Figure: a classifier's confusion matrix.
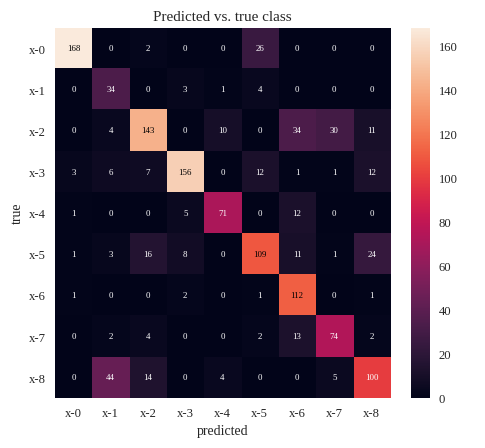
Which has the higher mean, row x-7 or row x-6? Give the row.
x-6
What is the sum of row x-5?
173
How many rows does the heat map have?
9
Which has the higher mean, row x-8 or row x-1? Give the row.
x-8
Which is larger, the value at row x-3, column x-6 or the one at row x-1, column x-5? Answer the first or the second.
the second
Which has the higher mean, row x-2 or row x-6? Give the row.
x-2
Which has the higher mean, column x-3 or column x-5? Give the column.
x-3
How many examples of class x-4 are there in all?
89
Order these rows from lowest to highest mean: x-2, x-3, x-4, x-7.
x-4, x-7, x-3, x-2
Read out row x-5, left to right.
1 3 16 8 0 109 11 1 24
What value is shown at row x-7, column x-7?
74
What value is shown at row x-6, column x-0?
1
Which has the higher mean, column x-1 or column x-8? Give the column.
x-8
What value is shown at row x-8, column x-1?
44
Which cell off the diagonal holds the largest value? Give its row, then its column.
x-8, x-1
